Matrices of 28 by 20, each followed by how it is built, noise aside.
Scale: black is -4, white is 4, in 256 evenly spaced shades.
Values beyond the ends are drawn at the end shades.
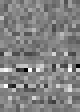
uneven rows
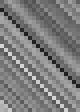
Toeplitz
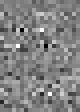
uneven rows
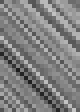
Toeplitz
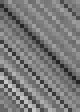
Toeplitz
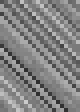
Toeplitz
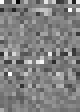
uneven rows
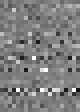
uneven rows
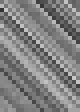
Toeplitz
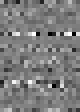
uneven rows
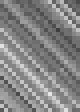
Toeplitz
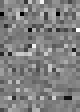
uneven rows
